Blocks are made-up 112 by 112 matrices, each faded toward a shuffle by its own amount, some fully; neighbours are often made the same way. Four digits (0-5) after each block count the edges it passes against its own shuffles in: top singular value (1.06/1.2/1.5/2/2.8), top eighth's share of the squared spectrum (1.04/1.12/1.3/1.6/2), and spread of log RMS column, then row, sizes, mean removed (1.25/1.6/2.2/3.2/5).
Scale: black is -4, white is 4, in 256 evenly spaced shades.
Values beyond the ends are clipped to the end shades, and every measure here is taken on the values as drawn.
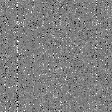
4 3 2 1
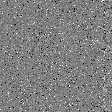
2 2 1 0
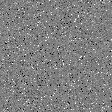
2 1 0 0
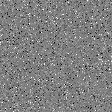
1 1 0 0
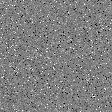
0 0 0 0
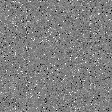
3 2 1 0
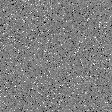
2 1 0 0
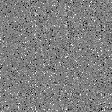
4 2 1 1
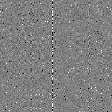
5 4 2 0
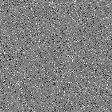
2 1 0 0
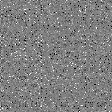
4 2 1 1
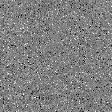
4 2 1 0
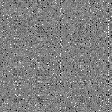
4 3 2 1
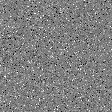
0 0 0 0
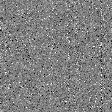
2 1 2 0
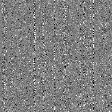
2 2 3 0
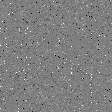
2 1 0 0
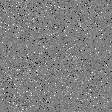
0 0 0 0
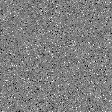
3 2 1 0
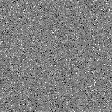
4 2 1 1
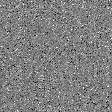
2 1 0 0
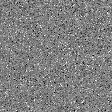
2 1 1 0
